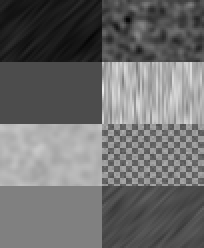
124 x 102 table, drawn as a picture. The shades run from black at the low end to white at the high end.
The table splits into 4 rows of 2 panels. Panel 1,1: very low, slanting up to the right, faint in contrast. Panel 1,2: low, blotchy. Panel 2,1: low, flat. Panel 2,2: high, streaked downward. Panel 3,1: high, blotchy, faint in contrast. Panel 3,2: middling, checkered, strong in contrast. Panel 4,1: middling, flat. Panel 4,2: low, slanting up to the right, faint in contrast.
